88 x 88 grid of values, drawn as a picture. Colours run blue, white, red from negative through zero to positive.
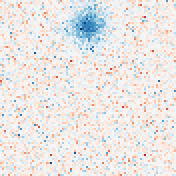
One dip sinks in the top middle. The ninth with the lowest average is the top middle. There is no overall slope. On average the colour sits 50% of the way up the scale. No single row or column stands out from its neighbours.
